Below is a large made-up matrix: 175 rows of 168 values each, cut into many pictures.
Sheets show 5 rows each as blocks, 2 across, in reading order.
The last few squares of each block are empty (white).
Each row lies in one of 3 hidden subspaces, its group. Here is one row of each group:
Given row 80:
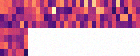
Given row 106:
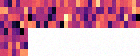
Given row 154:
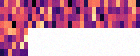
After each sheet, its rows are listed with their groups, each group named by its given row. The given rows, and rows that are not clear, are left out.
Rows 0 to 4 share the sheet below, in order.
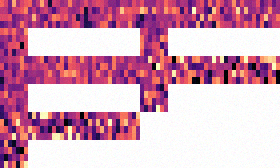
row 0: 106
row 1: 80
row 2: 80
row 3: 106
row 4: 154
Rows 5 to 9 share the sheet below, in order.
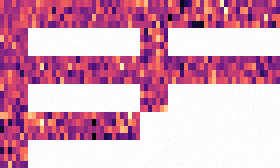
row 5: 106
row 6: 154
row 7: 80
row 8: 80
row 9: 80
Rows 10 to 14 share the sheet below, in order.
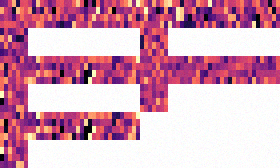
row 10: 106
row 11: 80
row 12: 106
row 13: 80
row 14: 106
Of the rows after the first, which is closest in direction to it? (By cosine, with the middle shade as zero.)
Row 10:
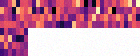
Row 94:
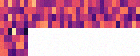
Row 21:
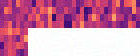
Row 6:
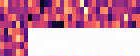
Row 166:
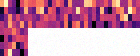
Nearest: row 21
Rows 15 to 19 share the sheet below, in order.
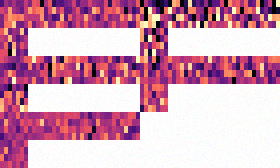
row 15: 106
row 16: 106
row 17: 154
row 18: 80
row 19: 106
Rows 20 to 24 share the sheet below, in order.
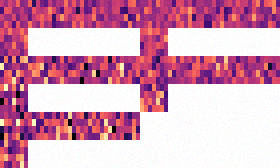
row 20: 154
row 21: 154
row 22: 106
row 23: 154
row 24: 80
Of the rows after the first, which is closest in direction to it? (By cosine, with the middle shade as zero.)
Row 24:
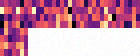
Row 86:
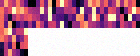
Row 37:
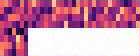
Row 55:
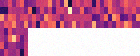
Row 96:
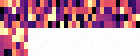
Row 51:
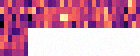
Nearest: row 51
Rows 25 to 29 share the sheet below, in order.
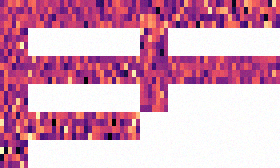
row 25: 154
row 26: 80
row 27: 154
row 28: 154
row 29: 106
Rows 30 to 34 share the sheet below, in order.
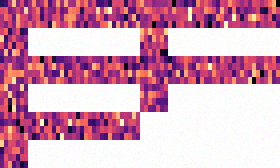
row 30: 154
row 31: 154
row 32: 106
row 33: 80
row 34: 80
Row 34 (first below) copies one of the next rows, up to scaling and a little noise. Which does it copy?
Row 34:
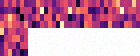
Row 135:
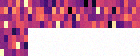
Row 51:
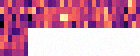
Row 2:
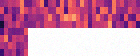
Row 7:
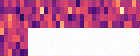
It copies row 7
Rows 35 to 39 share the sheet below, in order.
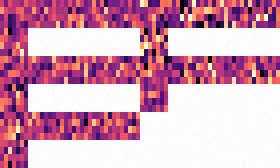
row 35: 80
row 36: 154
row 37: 154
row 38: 80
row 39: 106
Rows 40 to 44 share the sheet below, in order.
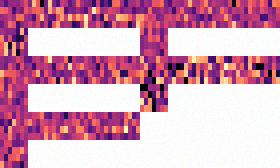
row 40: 106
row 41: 80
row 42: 80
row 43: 106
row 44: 80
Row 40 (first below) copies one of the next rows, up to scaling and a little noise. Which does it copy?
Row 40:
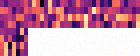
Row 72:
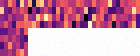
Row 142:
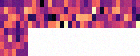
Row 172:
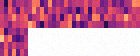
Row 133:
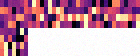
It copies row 133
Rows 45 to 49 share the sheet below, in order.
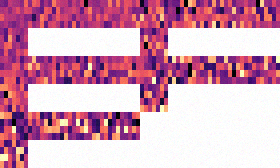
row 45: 106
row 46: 80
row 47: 106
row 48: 154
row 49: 154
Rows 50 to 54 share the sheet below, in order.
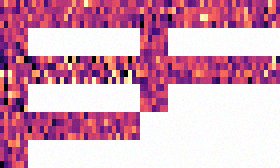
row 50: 80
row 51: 80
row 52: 80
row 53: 106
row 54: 154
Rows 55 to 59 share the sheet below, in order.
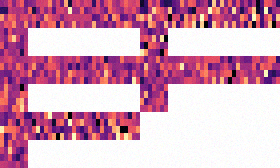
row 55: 80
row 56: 80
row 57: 80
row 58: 106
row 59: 80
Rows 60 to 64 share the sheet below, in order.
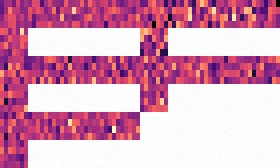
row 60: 106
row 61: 154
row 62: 80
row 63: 80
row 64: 80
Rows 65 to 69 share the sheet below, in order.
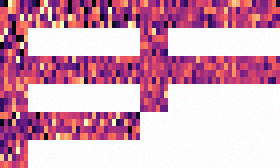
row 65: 154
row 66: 154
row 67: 154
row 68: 154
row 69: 106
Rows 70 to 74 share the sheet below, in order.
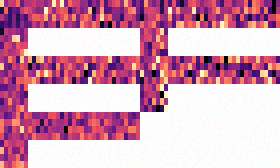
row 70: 106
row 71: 106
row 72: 106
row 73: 154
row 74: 80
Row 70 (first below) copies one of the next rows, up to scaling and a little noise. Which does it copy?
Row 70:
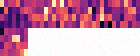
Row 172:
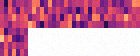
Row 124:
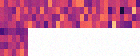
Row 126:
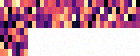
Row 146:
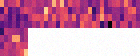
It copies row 146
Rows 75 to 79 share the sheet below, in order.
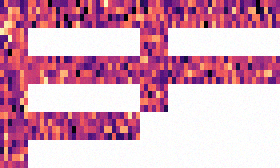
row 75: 106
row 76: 80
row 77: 154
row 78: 154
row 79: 80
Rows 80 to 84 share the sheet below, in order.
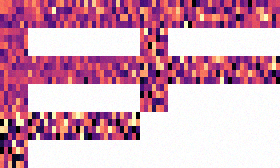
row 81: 106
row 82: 154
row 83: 106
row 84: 106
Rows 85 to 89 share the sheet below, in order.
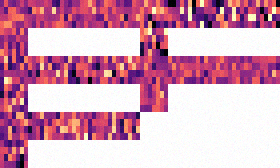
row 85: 106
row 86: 154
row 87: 80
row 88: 154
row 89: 80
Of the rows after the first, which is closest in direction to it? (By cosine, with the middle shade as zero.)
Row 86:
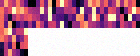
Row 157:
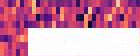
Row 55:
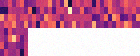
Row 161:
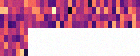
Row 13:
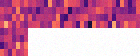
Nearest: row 55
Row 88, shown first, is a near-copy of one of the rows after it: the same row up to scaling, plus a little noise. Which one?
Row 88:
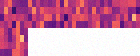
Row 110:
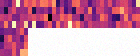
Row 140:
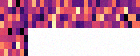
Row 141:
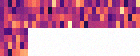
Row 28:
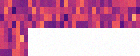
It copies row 28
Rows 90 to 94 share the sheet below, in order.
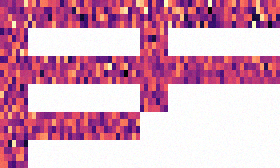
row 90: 154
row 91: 80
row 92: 154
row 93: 80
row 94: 154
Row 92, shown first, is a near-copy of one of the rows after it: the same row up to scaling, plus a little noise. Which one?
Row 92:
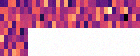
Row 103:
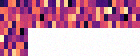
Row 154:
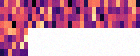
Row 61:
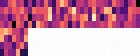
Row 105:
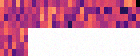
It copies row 103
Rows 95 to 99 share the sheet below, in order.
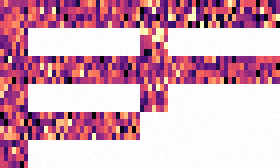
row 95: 106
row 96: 106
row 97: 154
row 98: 154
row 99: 80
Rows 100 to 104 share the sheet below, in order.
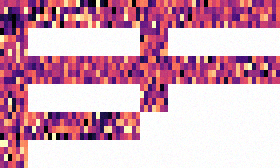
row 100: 106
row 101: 154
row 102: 106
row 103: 154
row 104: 106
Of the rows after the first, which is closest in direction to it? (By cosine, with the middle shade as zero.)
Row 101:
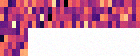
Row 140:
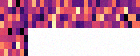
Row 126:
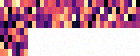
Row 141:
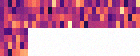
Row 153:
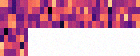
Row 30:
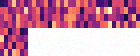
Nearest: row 153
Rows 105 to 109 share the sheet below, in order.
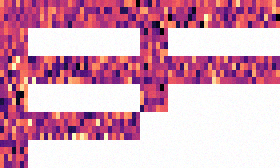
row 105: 154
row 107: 154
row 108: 80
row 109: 106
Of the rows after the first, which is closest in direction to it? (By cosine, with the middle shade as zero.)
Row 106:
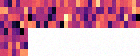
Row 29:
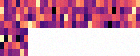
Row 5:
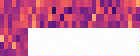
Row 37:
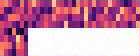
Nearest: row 29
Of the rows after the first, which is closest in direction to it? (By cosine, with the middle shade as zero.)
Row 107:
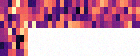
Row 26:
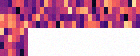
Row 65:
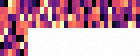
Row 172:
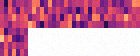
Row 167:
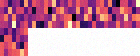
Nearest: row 65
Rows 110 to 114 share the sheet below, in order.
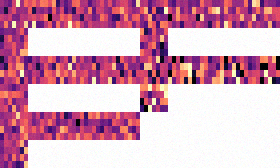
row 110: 154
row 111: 80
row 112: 80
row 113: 154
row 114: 154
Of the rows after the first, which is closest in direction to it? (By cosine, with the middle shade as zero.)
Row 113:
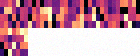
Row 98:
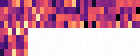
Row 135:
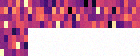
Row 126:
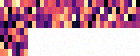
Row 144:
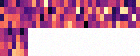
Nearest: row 98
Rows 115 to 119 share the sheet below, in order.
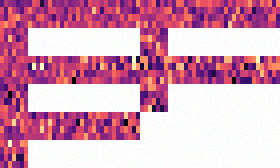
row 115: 106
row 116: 106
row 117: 106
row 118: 80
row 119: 154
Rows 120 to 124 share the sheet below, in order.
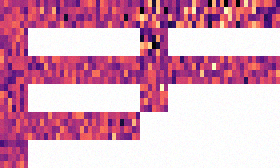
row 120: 106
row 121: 106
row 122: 106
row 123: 106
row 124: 106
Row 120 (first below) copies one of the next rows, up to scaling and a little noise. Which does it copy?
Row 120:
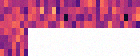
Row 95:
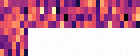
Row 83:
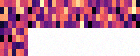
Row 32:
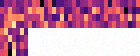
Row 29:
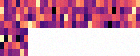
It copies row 95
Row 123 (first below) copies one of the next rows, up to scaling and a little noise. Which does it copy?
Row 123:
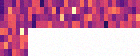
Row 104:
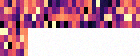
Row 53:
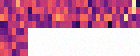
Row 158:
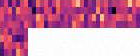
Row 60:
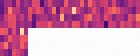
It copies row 60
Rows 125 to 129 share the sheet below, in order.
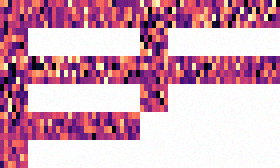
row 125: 154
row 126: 106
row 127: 106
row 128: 80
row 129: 80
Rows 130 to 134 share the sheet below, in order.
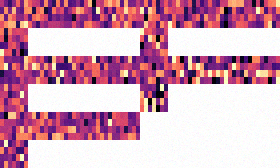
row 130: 80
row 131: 106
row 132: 80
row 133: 106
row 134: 154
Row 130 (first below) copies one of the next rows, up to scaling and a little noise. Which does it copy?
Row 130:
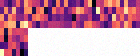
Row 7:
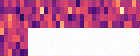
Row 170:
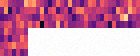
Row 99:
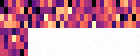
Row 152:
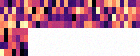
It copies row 152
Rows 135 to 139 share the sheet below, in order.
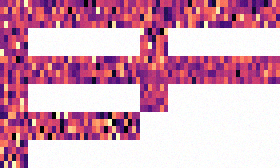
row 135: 80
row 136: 154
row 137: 80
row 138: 154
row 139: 154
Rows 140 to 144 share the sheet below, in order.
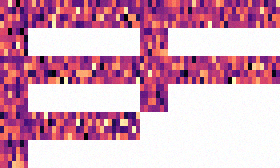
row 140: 154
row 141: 154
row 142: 106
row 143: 106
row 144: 154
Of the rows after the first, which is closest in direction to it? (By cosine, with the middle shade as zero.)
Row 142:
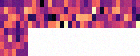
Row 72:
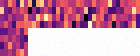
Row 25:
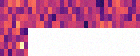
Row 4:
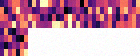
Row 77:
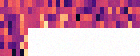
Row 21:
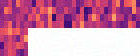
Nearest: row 25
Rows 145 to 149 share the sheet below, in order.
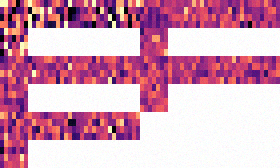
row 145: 80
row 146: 106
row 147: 80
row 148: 106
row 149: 80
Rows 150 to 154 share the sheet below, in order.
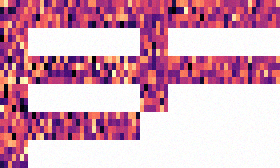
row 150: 80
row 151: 106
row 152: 80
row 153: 154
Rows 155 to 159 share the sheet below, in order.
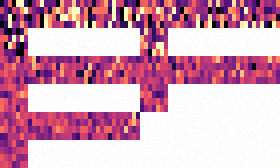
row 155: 80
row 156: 80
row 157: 106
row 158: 106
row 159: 106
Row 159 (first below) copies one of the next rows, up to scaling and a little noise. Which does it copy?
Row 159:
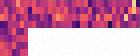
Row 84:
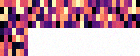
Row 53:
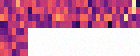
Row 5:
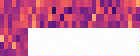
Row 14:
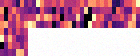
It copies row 53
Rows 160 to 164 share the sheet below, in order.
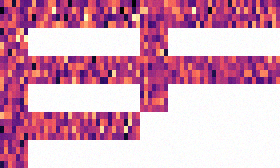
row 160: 106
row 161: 80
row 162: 80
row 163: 80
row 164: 80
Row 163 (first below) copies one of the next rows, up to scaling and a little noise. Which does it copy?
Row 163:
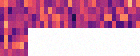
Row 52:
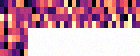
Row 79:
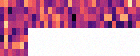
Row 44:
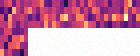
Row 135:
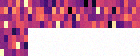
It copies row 79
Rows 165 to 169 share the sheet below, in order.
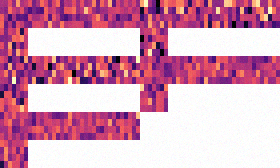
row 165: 106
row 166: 80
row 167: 154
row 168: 154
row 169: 106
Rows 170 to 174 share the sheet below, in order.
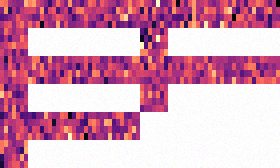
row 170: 80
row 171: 106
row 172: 106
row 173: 80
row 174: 154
